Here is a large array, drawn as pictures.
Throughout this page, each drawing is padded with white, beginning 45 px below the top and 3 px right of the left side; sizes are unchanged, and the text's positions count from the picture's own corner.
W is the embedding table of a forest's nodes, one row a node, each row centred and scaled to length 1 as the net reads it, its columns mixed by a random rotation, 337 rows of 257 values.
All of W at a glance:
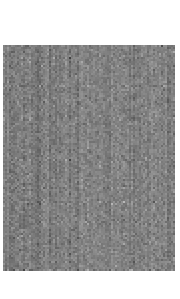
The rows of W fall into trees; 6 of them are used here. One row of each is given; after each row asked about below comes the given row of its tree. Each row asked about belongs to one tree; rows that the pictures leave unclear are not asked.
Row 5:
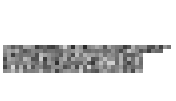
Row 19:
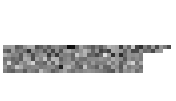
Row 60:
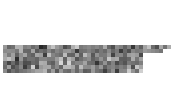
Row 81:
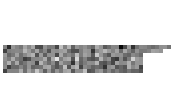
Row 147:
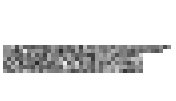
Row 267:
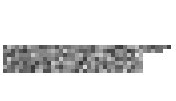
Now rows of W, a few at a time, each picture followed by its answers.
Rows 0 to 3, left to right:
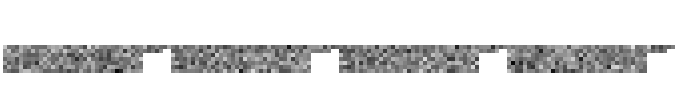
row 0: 60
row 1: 81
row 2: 81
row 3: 60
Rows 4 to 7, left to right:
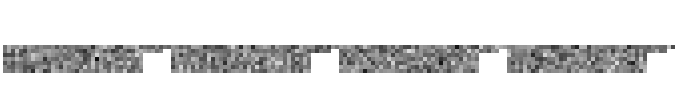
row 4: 267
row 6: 19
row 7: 5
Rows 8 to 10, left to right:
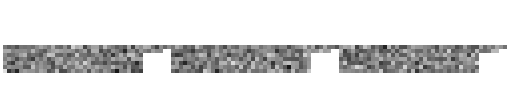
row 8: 60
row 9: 267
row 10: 19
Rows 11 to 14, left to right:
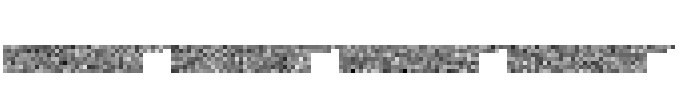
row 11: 19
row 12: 81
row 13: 60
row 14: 5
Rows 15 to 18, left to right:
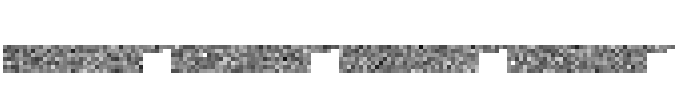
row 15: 81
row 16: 267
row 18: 19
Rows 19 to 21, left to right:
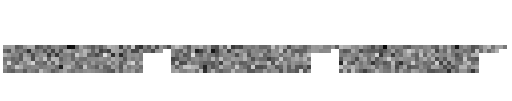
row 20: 19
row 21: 19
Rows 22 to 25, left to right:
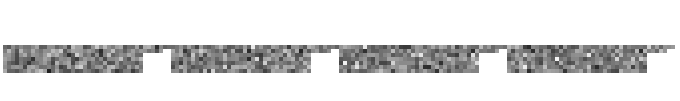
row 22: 60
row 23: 147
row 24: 19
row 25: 19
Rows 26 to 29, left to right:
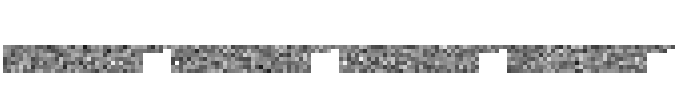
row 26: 5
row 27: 19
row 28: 19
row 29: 81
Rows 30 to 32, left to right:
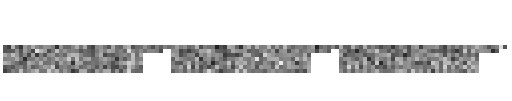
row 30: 81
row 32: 5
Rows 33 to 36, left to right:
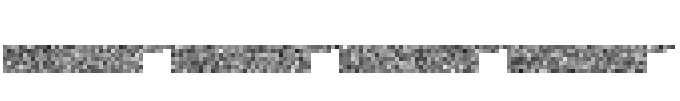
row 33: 19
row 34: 267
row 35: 267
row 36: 60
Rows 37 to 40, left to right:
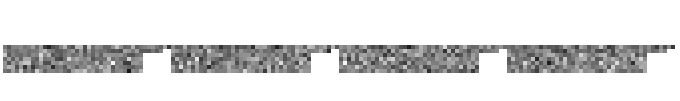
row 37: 5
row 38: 5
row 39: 19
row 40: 5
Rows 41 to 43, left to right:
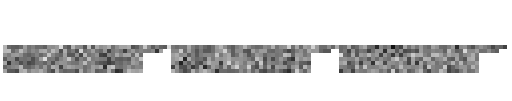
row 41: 60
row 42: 60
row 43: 81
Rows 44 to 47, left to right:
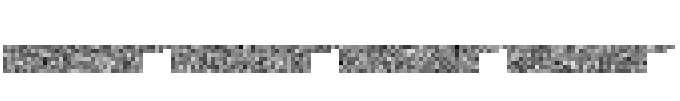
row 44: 5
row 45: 5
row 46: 19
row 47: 60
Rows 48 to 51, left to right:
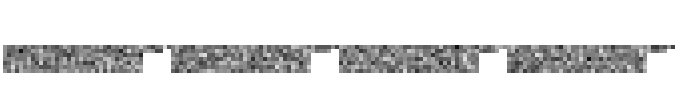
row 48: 5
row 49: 267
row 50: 19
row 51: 267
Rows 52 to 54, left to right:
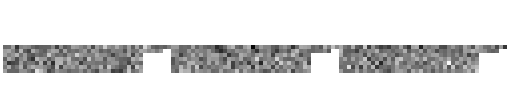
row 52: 60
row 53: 5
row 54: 5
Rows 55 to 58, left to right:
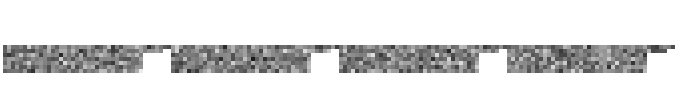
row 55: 267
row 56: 267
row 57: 267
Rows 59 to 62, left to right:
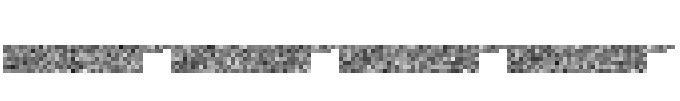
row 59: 81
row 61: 60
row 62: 60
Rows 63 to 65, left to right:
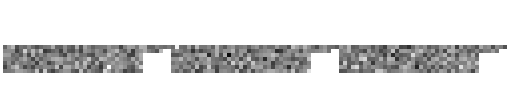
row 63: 147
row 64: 267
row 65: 19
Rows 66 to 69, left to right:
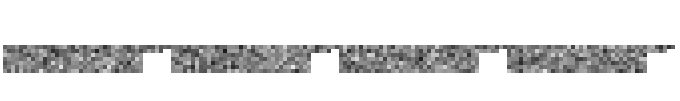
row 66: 5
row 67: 5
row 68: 267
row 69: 60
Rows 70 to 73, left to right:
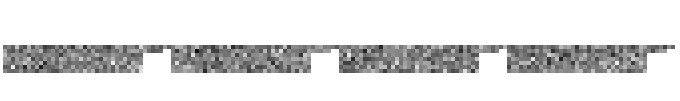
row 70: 5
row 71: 19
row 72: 60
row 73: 5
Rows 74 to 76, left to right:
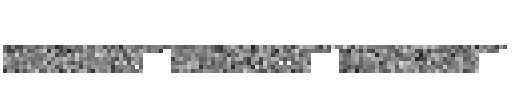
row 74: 81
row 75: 5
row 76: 267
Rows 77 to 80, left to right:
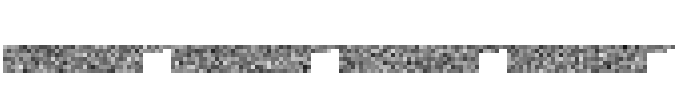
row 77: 19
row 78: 19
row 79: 81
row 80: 81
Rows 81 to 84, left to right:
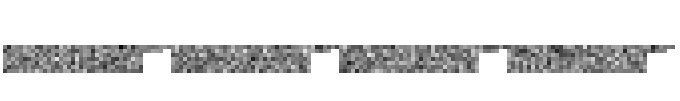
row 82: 267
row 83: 267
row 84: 5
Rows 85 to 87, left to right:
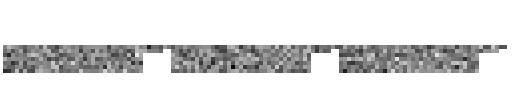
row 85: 267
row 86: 5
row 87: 267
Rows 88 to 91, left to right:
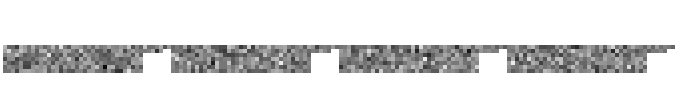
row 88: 60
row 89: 5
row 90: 147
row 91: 19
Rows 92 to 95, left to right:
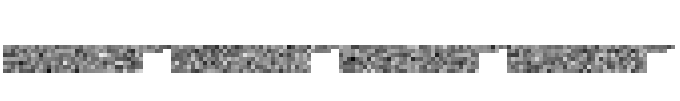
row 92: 267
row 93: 19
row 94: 60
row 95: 267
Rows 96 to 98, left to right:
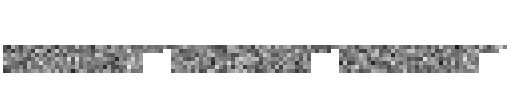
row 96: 81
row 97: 5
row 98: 19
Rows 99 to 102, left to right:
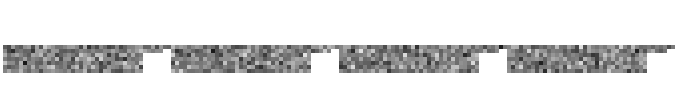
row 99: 81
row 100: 19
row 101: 147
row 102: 147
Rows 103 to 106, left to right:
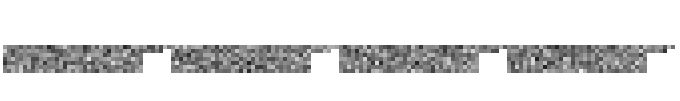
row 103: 5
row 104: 19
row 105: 5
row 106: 5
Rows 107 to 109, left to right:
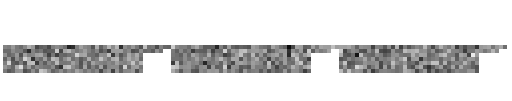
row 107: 19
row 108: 19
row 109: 19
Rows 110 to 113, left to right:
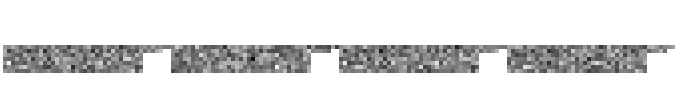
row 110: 19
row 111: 267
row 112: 19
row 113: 19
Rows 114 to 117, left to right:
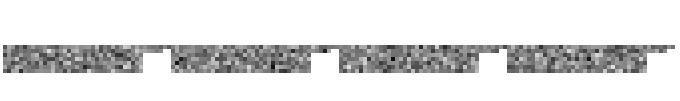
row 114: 267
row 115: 60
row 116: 5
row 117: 267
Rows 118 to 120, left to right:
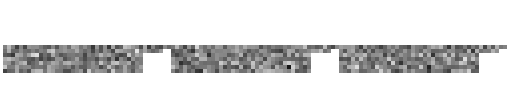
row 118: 267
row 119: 267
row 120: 19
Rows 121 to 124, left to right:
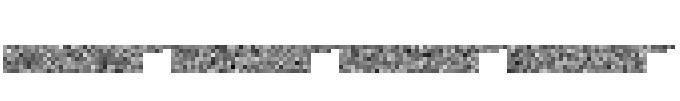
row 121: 60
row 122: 5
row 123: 147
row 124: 267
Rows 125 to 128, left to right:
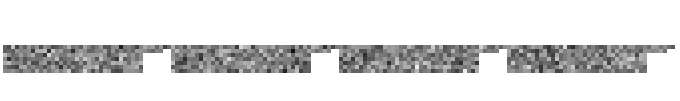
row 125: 81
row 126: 60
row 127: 60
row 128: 19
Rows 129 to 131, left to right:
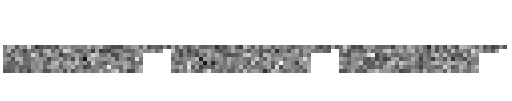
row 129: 267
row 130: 5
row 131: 267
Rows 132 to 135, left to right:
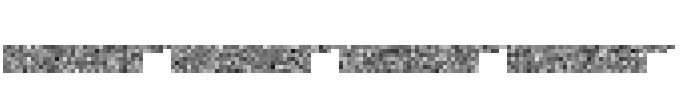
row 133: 60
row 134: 147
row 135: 267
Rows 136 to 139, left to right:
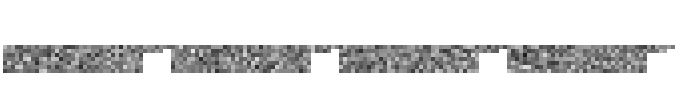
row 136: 19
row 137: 147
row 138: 267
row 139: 19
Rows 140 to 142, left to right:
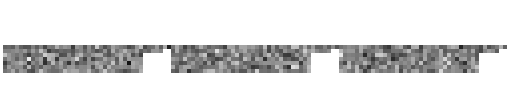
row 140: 5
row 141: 267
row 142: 5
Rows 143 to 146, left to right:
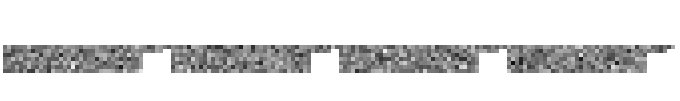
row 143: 267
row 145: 267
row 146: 60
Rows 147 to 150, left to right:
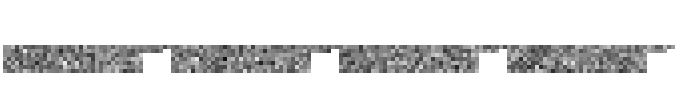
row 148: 5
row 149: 267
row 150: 60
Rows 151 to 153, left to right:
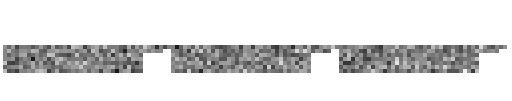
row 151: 60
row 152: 5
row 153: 60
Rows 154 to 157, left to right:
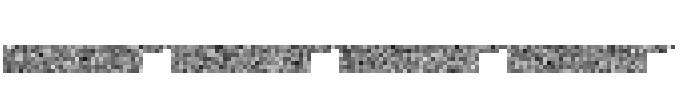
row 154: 267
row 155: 5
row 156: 81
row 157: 5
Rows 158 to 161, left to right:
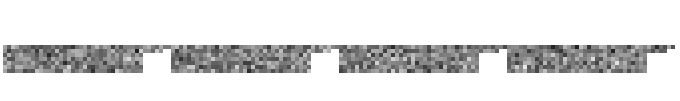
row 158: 19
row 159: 19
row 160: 81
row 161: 5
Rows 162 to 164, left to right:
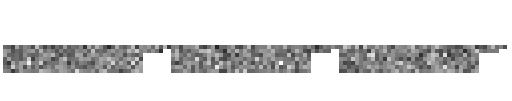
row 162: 5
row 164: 267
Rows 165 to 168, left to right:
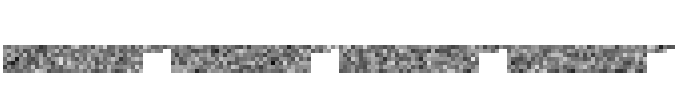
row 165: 60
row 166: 19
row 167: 267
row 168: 60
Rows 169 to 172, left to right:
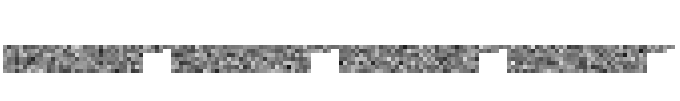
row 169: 60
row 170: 267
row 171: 19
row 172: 19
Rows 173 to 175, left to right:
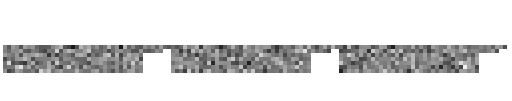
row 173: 19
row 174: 5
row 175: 81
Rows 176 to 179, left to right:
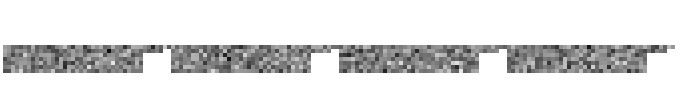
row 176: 5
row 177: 19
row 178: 267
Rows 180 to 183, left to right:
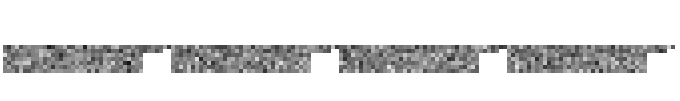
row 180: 5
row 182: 81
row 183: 5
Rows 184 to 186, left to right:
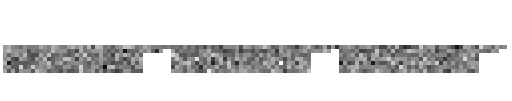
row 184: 60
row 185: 5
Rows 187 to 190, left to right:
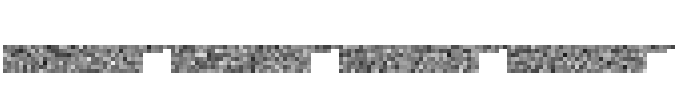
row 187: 5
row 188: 267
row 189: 267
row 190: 267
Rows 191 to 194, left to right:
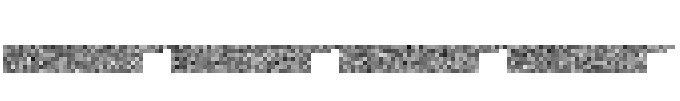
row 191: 5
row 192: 81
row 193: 5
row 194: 19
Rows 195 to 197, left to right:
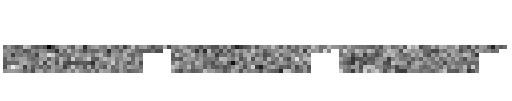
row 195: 5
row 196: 19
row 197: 60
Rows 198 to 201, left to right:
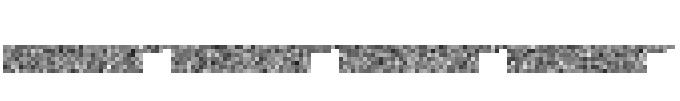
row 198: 147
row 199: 5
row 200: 5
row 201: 19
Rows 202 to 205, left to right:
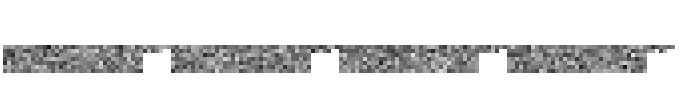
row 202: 19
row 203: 81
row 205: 267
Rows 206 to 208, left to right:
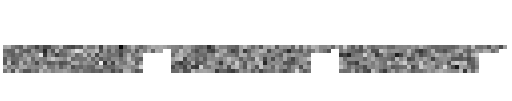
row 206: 19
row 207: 60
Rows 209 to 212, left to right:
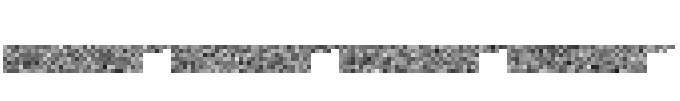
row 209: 60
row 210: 81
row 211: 60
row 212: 19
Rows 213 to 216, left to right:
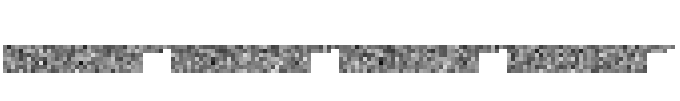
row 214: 5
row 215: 5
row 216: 81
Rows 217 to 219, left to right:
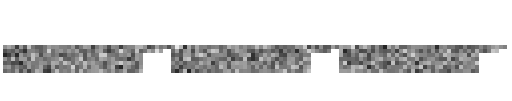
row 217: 267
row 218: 267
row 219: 19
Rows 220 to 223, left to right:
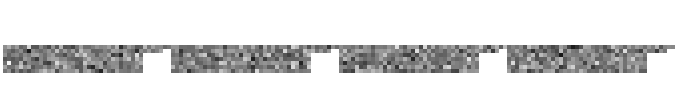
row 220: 19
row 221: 267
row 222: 60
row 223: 19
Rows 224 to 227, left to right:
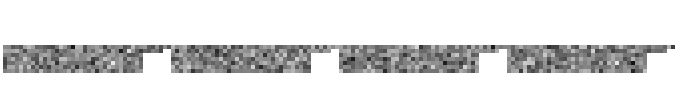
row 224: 5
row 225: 19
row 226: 60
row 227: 5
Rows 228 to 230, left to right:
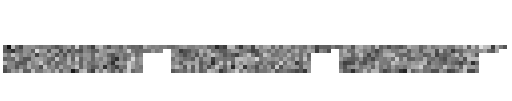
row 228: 81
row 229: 5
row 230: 60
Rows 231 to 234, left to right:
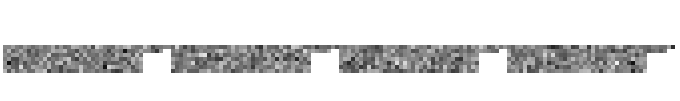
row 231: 60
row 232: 267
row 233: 60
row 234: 5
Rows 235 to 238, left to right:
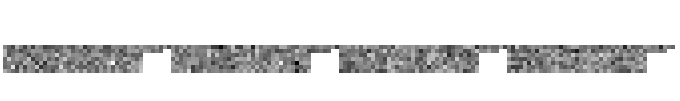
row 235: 5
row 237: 267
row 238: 81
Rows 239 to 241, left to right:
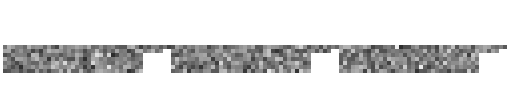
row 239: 267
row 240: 267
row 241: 19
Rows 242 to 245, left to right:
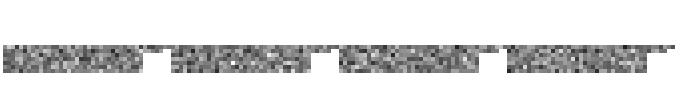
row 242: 267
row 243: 267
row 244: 19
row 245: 81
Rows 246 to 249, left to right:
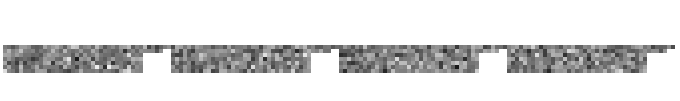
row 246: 60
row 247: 267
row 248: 267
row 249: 267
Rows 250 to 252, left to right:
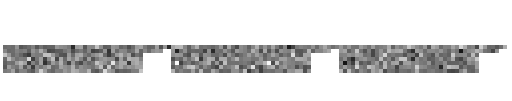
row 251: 19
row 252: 60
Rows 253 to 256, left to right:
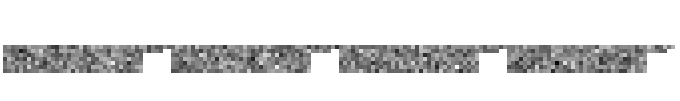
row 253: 5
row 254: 267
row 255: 147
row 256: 60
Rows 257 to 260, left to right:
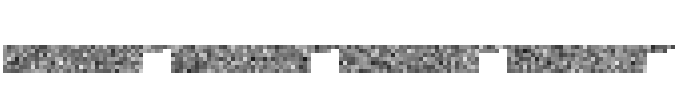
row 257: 60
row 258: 267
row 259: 19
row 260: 5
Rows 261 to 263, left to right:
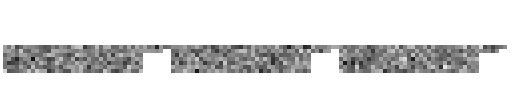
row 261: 60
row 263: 60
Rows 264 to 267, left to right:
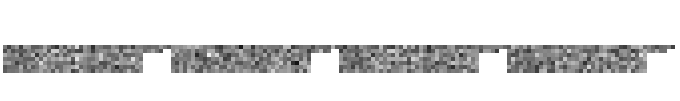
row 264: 81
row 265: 5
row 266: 81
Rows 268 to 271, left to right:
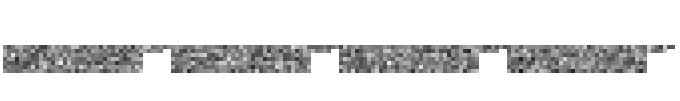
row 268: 60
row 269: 267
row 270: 267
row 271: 60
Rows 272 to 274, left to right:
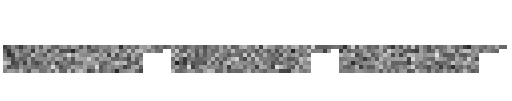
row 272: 81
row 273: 60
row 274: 81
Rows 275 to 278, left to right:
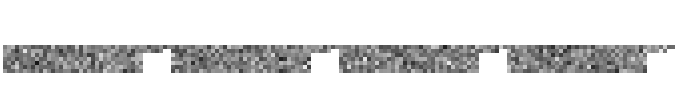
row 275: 147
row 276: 81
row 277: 5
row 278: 19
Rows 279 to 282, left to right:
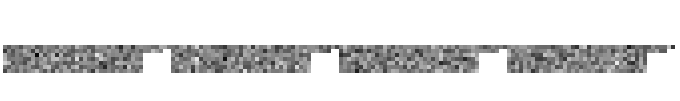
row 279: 81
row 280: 5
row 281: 267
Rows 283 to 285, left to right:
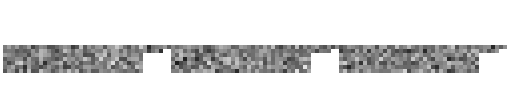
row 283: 5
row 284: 60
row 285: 81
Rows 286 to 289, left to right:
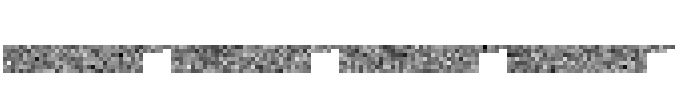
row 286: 19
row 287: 19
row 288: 5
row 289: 267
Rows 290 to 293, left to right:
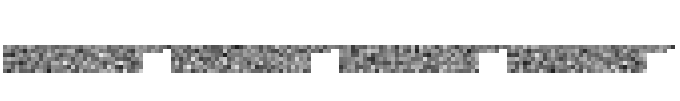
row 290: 267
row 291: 19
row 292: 147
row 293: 267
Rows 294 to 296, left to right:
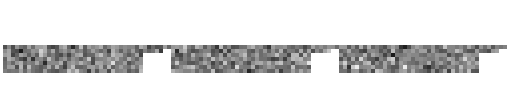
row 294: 5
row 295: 19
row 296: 19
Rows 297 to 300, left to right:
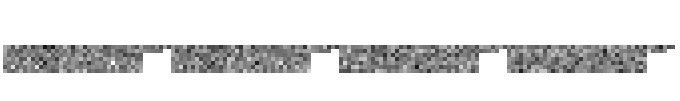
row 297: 5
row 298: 5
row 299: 19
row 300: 60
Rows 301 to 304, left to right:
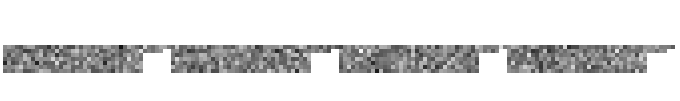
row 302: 267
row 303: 147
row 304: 19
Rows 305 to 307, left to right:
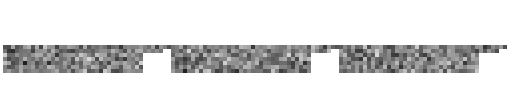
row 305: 81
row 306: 60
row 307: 5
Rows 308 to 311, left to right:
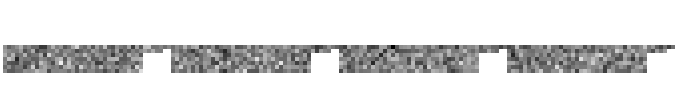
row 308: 60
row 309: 5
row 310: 81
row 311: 81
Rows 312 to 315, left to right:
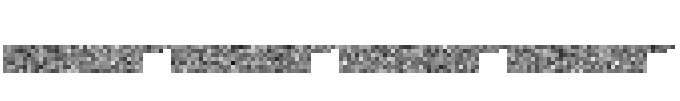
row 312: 5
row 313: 19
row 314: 19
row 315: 5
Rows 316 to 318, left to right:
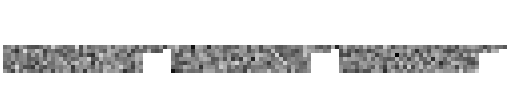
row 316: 147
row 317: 267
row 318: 267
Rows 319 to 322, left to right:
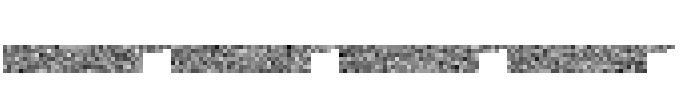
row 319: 267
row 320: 19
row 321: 267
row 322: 60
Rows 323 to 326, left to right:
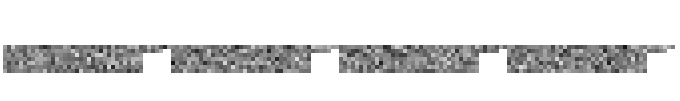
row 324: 19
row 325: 5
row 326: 19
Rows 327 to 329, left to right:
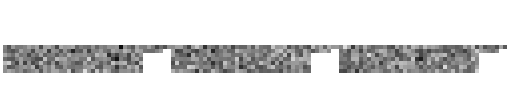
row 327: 81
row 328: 19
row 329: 267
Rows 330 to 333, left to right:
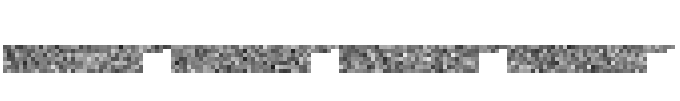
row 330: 81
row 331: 60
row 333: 19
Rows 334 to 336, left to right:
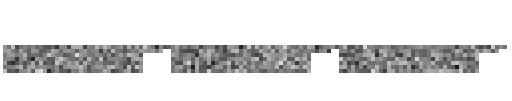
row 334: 60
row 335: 5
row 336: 267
